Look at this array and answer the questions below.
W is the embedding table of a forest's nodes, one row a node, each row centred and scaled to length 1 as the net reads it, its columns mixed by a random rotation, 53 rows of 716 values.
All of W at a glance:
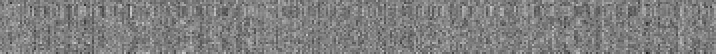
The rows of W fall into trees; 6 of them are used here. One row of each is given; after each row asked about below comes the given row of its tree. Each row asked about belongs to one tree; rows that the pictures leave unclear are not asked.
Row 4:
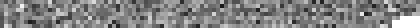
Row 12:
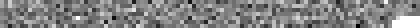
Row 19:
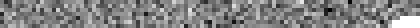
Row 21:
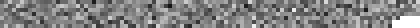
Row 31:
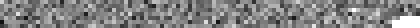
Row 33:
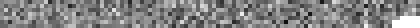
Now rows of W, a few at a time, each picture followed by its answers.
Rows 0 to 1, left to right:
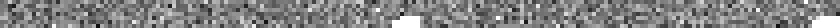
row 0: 21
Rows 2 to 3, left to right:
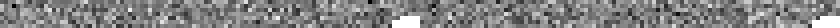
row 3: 21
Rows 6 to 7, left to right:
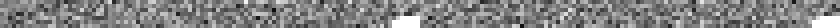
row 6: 12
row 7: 12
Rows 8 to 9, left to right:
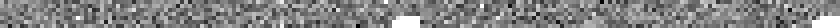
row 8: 12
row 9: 12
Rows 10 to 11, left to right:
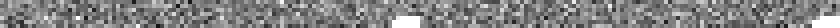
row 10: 12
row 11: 12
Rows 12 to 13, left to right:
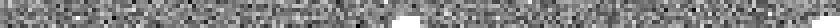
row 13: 12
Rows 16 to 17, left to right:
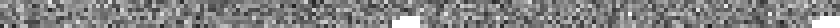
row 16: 4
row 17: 12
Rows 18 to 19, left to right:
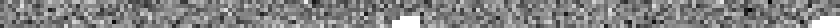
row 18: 4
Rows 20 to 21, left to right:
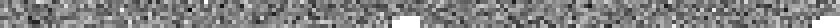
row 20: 4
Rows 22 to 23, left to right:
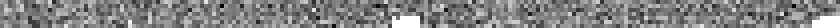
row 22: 4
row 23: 4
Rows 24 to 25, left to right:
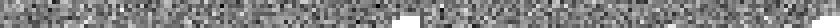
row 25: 33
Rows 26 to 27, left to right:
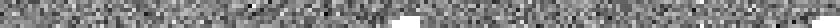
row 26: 19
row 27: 12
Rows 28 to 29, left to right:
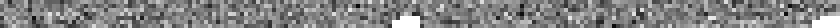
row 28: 31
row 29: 4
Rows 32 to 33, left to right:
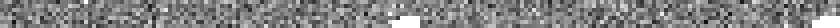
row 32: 21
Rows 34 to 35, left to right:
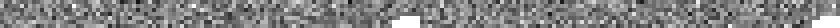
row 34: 19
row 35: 33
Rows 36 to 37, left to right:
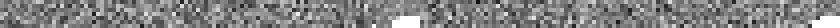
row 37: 21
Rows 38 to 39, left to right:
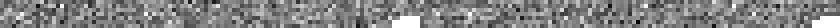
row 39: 31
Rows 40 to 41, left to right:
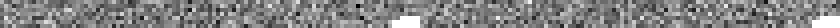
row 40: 31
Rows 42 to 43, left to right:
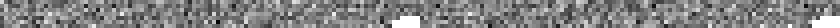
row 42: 31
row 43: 31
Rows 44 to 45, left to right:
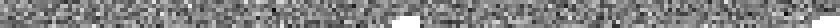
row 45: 4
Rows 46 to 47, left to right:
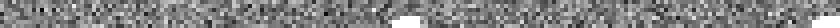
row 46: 19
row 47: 12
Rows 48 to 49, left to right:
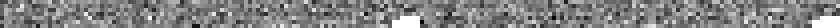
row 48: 4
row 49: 31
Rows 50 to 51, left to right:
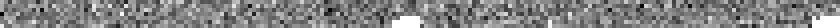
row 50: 19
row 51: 4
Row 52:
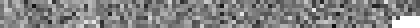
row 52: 4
